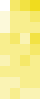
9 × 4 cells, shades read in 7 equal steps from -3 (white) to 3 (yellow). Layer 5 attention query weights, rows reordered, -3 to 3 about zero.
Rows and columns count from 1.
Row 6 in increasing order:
-1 0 0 1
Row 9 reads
-1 0 -1 -1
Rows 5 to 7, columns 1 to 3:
0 0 0 / -1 0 1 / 0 0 0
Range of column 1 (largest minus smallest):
3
